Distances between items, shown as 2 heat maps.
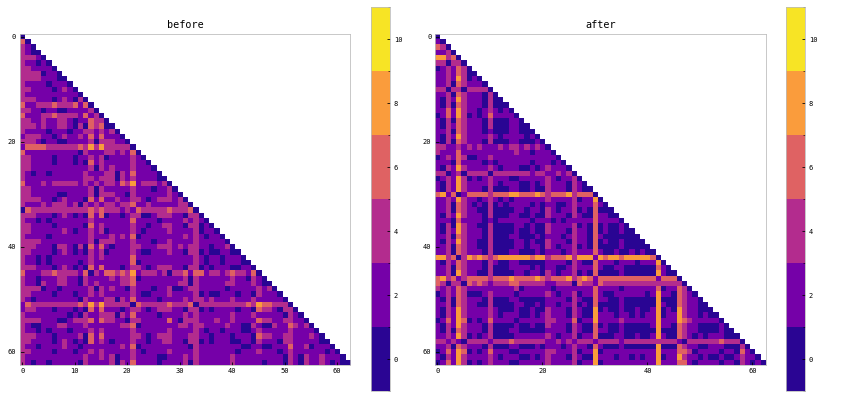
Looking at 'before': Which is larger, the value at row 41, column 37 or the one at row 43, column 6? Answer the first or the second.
the second
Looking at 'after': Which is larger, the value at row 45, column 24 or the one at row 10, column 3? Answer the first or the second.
the second
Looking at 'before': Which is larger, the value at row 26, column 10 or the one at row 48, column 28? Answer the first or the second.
the second
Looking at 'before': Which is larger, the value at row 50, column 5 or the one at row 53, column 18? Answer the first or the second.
the first
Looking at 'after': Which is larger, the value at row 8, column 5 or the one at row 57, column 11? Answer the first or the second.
the first
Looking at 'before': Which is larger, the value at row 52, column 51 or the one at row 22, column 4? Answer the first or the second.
the first
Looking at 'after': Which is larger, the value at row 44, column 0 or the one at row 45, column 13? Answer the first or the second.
the first
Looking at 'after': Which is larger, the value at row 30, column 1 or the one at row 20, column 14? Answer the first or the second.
the first
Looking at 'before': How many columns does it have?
63
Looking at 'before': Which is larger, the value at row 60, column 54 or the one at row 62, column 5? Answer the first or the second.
the first
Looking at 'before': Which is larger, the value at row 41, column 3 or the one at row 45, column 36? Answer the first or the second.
the second
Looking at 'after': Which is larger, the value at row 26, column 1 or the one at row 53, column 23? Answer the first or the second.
the first
